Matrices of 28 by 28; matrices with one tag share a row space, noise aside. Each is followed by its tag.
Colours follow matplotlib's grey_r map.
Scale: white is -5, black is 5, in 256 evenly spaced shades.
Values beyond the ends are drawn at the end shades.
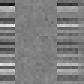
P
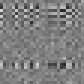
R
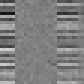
P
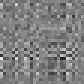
R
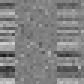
P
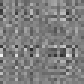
R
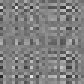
R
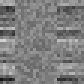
P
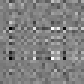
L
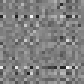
R
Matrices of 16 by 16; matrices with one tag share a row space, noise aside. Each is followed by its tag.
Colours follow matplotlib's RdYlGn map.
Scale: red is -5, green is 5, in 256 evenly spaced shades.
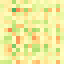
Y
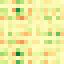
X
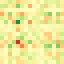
X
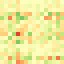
X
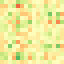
X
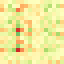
X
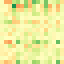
Y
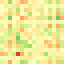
X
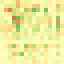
Y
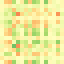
Y
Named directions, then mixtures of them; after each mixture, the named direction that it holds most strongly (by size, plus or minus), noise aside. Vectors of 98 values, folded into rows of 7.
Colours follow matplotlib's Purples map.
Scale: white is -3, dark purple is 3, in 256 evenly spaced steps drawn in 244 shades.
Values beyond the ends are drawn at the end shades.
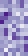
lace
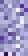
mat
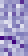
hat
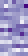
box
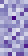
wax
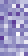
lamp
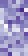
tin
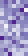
tin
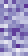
box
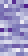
box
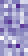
hat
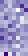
mat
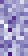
wax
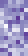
tin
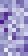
lace
